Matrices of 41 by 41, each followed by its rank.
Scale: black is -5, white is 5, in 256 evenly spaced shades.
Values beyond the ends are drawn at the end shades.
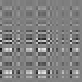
one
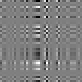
one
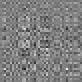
three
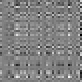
two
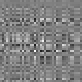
two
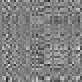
three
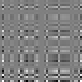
one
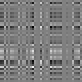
one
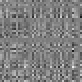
three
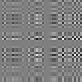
one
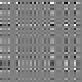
one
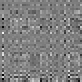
three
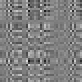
two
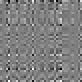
two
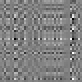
two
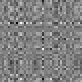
three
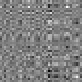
three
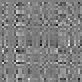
three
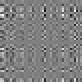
two
